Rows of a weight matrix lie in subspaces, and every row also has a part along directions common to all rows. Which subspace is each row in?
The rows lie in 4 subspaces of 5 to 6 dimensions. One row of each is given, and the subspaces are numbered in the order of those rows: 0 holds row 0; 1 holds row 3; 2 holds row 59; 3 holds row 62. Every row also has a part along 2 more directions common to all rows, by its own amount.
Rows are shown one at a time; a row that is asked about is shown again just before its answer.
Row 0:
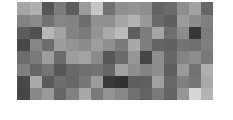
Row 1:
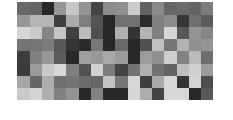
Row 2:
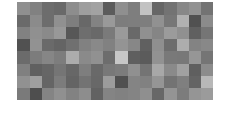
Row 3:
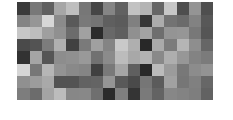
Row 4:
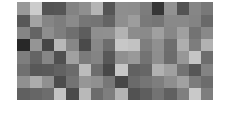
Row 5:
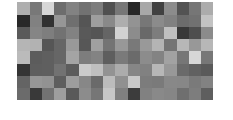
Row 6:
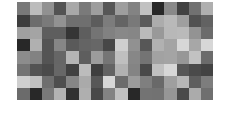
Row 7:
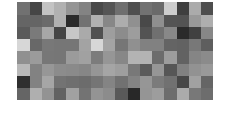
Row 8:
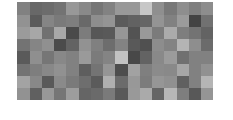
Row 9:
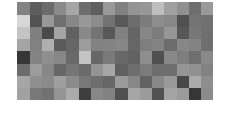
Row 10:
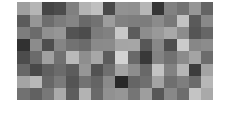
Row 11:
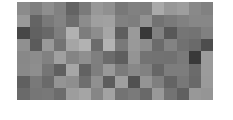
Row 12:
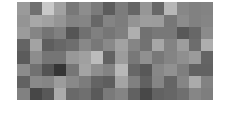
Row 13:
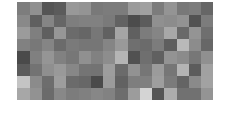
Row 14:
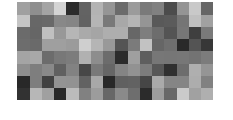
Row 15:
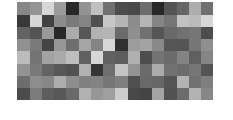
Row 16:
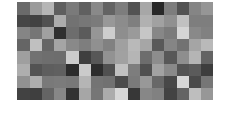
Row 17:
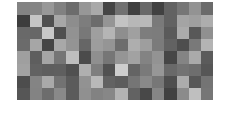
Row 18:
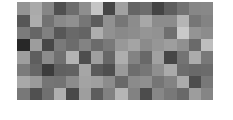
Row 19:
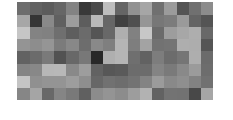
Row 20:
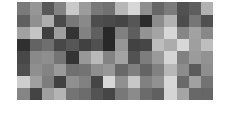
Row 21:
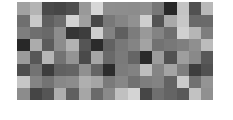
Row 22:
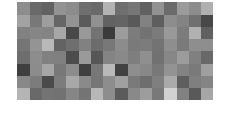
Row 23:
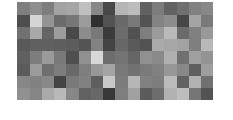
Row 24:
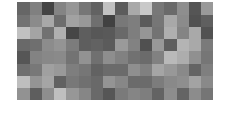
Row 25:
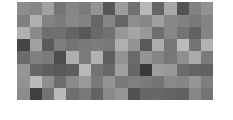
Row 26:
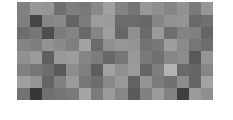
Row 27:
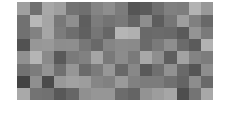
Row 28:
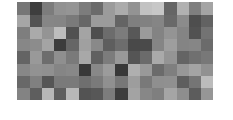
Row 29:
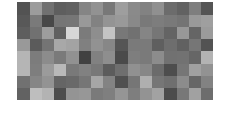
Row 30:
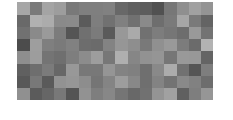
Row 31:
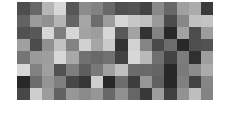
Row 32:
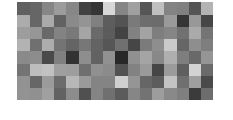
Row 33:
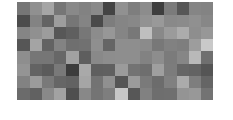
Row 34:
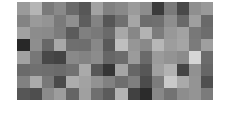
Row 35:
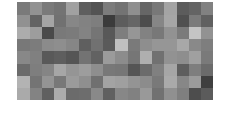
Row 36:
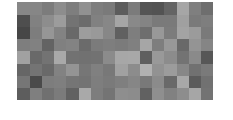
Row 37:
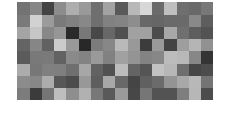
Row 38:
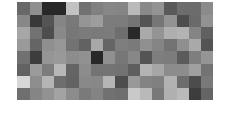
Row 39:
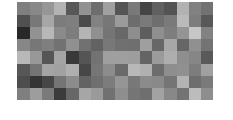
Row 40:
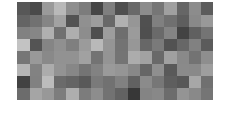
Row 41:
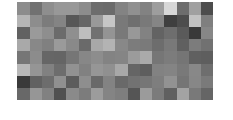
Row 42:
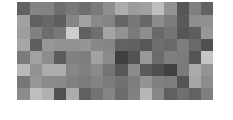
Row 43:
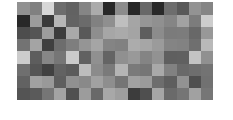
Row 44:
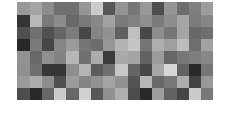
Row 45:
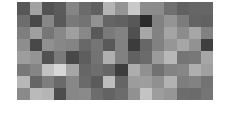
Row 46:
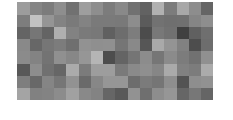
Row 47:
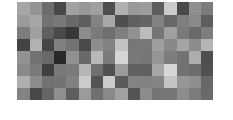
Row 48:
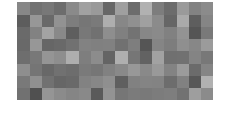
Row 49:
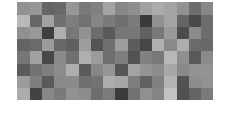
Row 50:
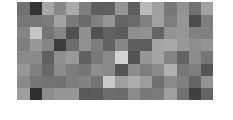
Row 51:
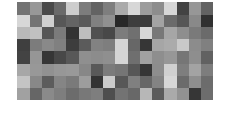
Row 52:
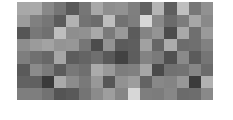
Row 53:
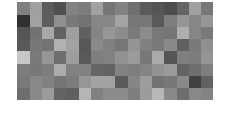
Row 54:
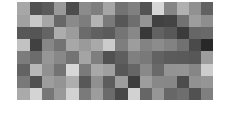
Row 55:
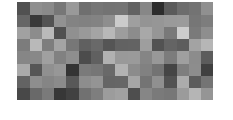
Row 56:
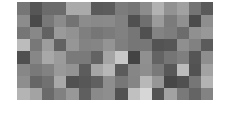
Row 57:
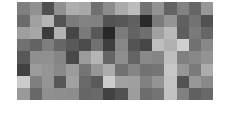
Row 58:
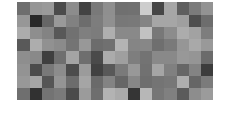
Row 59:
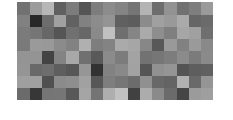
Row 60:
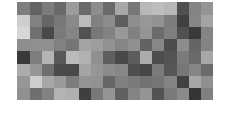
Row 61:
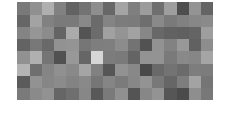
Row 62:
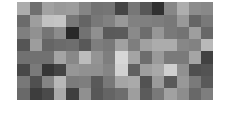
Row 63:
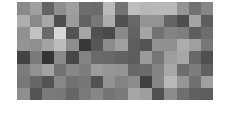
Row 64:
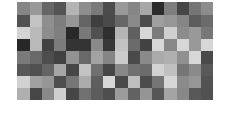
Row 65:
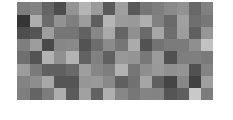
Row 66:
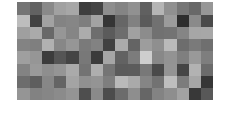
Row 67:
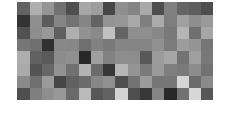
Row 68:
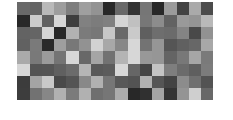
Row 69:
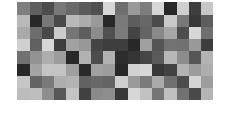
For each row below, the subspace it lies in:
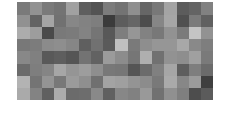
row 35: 0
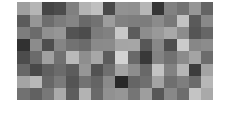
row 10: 0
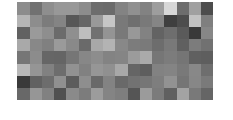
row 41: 1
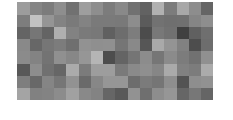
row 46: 2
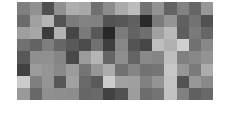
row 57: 2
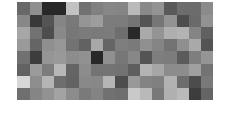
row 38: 3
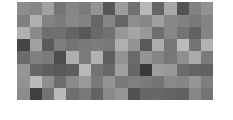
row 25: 3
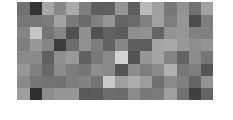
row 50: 0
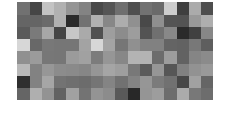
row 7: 1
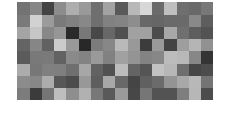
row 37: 1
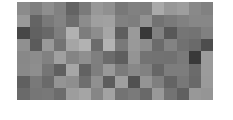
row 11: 2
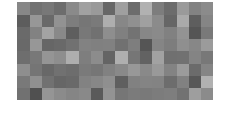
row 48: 0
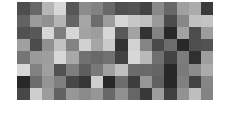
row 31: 1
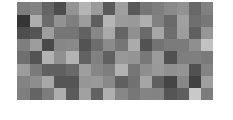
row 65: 0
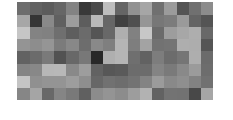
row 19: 2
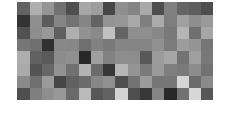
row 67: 3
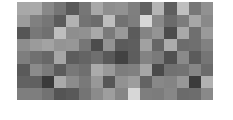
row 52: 1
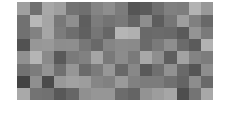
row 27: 3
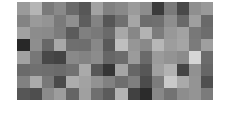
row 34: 0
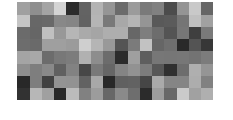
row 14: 0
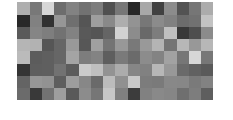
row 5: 1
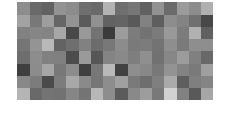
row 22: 3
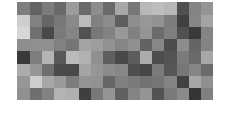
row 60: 3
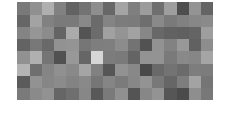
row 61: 3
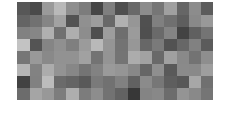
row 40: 1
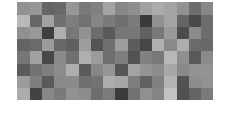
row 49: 2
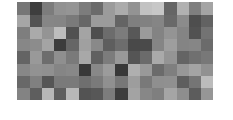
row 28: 0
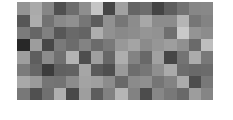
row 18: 1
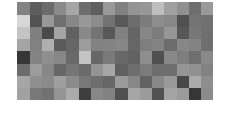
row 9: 3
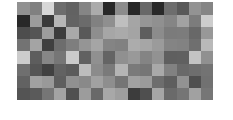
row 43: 1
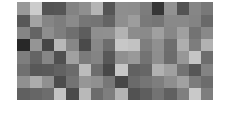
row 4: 0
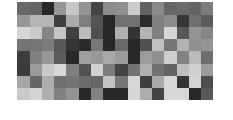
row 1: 2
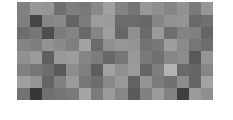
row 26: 2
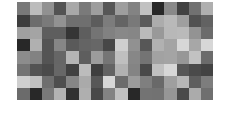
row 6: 2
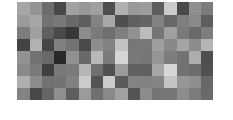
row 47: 1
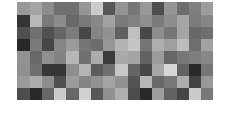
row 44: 2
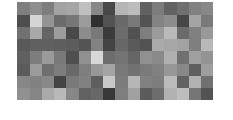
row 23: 2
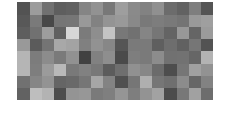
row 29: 3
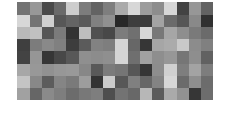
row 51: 1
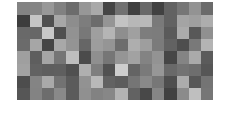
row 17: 2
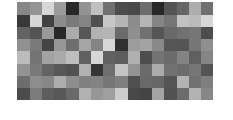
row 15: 0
